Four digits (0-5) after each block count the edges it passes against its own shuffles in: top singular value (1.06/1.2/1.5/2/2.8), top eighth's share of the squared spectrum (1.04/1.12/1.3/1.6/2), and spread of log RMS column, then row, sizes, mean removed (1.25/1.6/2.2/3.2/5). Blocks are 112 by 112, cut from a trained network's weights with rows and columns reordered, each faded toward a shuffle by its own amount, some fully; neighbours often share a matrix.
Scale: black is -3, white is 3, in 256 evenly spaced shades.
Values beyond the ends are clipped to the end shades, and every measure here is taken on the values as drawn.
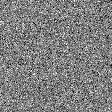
0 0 0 0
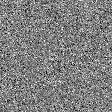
0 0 0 0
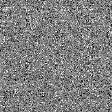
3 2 2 1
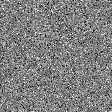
0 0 0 0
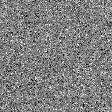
2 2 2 0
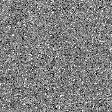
2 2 1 0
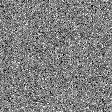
0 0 0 0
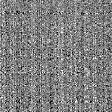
4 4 2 3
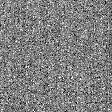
2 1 0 1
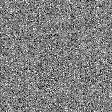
1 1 0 0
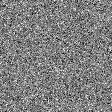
0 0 0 0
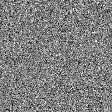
1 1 1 0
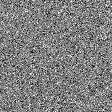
1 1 0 0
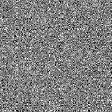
3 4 3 3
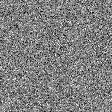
1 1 0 0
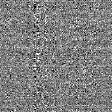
3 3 3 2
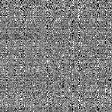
3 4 4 2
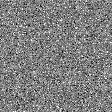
1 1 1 0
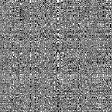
3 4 4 2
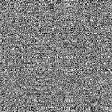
3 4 1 3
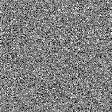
3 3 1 2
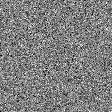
2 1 0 0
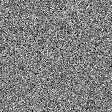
1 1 0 0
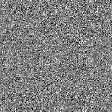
3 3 2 2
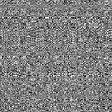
4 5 1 4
